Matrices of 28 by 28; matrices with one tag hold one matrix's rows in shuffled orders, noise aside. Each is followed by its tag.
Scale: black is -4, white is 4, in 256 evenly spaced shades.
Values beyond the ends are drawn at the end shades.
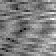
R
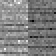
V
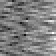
R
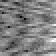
R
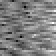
R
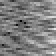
R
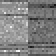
V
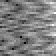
R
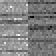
V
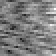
R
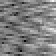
R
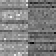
V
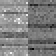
V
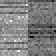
V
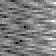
R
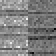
V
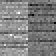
V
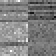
V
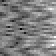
R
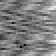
R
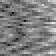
R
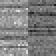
V
